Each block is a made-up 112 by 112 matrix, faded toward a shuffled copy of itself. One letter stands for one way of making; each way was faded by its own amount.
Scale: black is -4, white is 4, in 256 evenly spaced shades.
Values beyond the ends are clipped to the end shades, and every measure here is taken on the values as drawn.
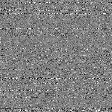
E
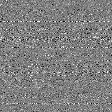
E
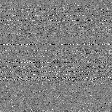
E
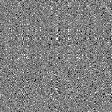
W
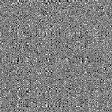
W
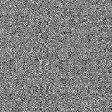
W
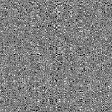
W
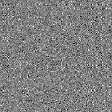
W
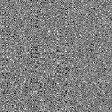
W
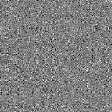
W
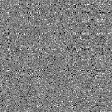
W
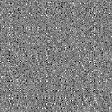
W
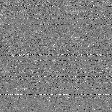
E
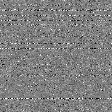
E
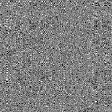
W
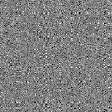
W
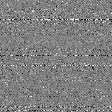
E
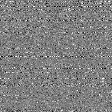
E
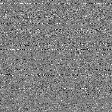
E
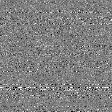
E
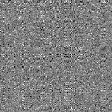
W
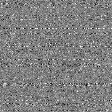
E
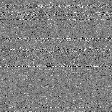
E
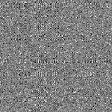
W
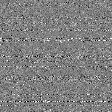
E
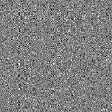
W
